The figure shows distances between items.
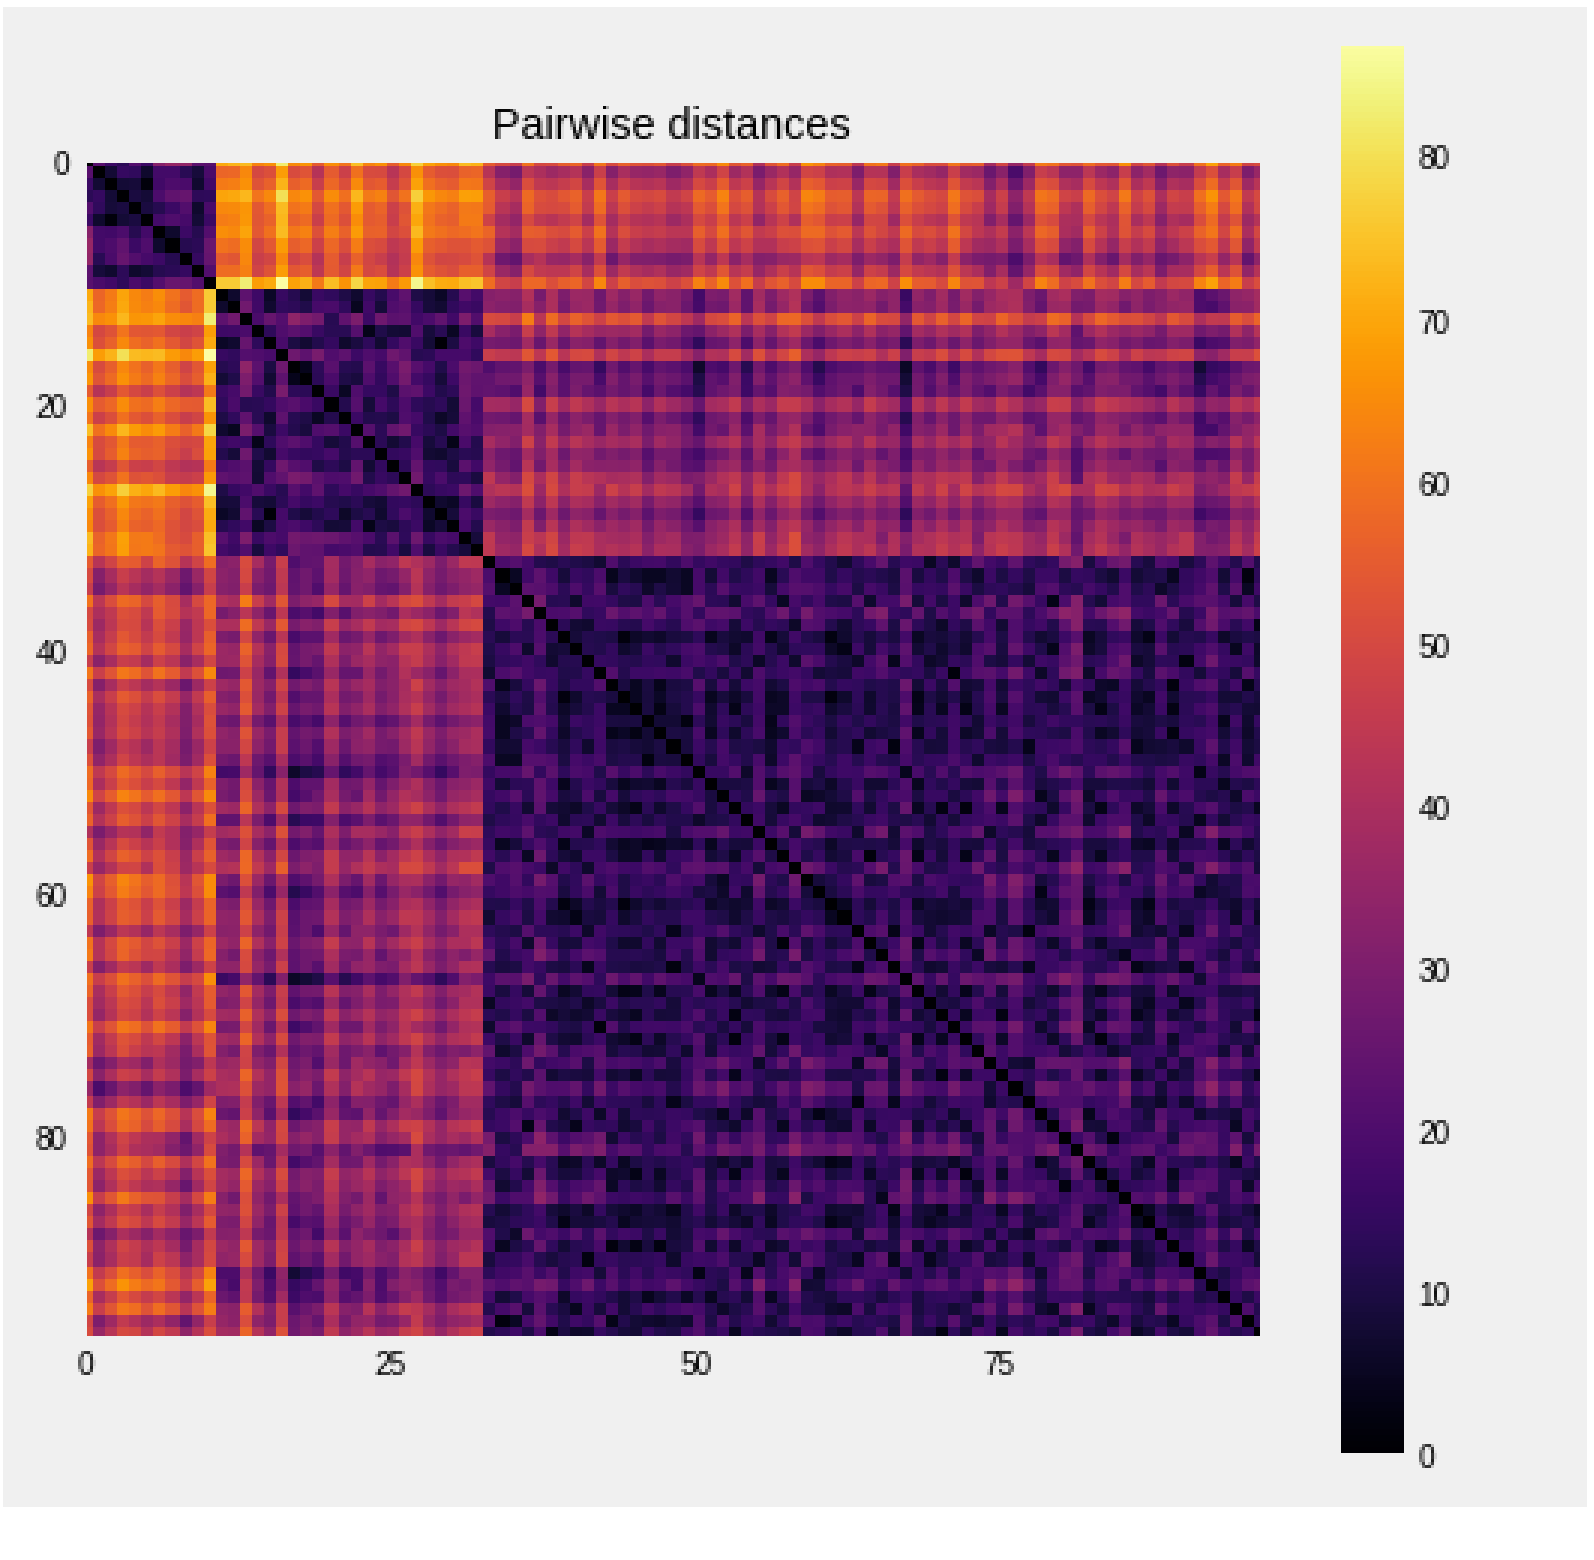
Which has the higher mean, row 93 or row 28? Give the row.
28
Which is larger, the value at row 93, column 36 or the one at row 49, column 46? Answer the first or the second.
the first
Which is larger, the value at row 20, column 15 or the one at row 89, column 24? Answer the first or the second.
the second
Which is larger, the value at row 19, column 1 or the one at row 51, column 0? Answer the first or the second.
the second
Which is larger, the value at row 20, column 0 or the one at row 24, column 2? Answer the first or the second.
the first
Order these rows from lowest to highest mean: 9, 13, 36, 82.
82, 36, 9, 13
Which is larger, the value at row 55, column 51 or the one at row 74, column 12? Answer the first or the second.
the second
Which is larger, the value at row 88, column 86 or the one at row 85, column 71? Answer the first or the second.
the second
